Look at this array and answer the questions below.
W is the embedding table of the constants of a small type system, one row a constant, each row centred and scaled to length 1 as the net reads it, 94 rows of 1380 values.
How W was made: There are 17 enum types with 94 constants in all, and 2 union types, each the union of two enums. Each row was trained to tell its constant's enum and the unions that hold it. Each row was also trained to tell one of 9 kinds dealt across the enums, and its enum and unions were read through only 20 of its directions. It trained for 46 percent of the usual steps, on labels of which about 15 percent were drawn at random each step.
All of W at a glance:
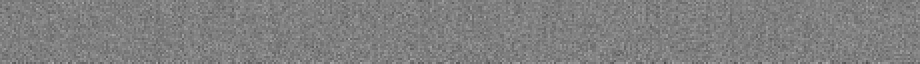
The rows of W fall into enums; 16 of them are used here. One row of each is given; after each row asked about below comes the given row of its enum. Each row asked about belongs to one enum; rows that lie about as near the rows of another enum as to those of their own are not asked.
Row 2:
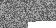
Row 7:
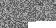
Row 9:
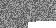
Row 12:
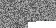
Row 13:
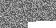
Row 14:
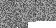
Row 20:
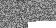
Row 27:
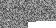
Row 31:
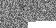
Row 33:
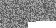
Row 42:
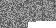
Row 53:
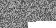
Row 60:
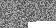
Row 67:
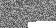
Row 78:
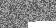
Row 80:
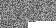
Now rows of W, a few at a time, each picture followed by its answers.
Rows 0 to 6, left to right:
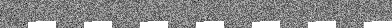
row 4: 27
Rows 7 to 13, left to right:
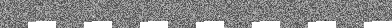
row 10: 14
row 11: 2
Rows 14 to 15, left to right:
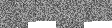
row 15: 7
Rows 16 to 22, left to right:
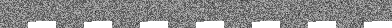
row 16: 67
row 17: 42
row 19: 53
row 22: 12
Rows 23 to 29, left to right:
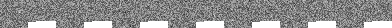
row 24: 9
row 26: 14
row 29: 13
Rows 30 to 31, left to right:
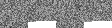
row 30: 7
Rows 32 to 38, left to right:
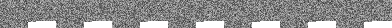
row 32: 27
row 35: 14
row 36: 60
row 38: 7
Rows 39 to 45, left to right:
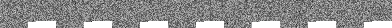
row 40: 33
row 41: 60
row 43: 53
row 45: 20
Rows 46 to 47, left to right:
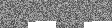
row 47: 31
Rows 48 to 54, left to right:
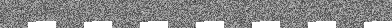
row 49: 9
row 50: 2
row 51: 67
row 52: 14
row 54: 7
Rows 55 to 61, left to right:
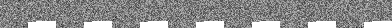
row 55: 14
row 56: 2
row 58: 20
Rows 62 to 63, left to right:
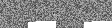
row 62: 7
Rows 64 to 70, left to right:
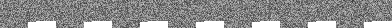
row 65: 27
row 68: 60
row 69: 67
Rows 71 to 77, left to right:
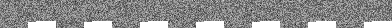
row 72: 42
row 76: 67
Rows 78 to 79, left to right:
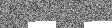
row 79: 20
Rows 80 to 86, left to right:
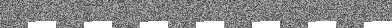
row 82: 2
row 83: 12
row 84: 13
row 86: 60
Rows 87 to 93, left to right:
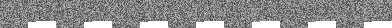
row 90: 42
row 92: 20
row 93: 2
